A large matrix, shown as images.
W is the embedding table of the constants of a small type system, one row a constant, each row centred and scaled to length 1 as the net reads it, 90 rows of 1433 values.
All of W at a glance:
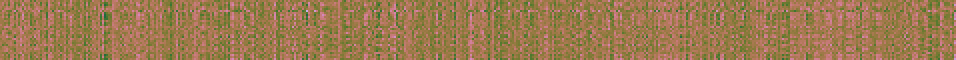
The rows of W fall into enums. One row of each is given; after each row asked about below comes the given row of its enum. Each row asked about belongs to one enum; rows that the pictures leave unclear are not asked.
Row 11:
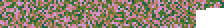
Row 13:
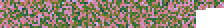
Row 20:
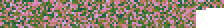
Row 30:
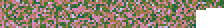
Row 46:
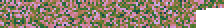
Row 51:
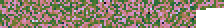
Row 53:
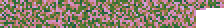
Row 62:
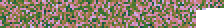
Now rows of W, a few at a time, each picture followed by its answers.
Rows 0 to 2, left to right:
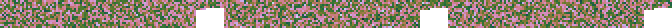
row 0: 53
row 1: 30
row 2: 11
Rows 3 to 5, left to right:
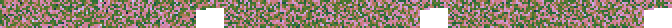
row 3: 51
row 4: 53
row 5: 53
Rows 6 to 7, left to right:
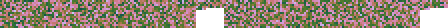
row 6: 20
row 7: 53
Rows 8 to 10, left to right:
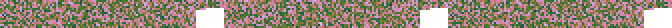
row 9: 13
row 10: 53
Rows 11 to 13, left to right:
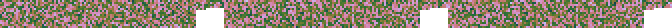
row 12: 13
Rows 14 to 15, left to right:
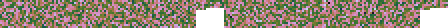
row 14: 11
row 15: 51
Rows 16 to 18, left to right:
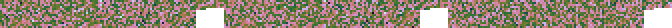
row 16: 51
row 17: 51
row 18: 13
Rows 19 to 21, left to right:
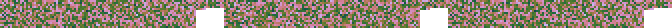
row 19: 53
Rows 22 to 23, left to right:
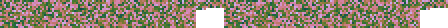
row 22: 20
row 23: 20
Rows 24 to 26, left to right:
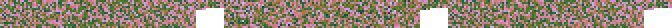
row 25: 46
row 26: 53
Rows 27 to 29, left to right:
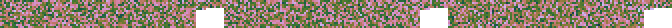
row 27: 20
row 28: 53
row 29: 62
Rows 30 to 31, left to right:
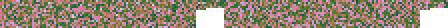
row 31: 11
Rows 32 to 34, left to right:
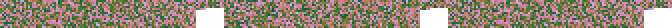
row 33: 20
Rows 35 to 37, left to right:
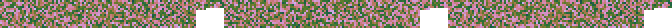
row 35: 11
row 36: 53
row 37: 11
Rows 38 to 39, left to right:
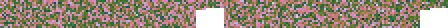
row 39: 30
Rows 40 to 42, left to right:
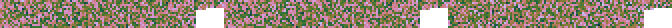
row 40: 13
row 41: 13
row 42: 62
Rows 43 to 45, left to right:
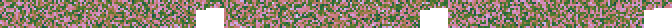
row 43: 11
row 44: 30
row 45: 13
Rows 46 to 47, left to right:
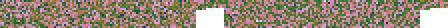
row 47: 51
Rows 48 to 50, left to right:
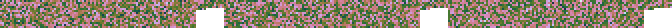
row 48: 46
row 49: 20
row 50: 51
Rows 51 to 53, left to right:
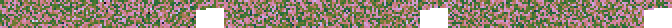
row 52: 13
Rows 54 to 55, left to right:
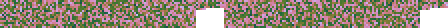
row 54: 53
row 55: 13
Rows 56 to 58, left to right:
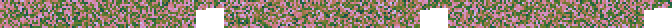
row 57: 46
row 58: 11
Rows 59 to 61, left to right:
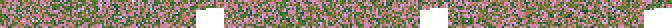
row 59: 51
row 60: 13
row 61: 46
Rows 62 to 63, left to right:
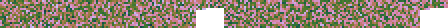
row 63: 53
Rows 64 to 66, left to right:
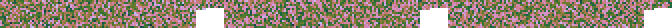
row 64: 62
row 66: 11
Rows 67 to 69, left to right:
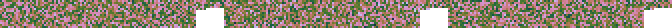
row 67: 11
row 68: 62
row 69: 20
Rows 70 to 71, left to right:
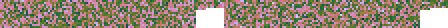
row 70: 13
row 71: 30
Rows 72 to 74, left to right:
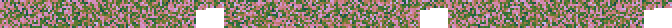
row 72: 13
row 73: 20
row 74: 13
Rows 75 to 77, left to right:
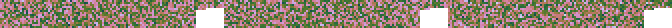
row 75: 13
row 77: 30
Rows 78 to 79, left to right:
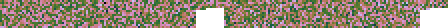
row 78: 51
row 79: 62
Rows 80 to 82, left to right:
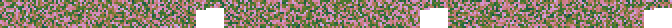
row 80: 11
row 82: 20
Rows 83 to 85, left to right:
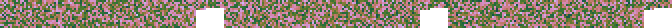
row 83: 53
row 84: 11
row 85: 20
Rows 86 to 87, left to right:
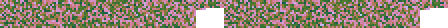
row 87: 53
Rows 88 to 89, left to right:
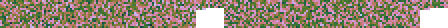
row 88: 62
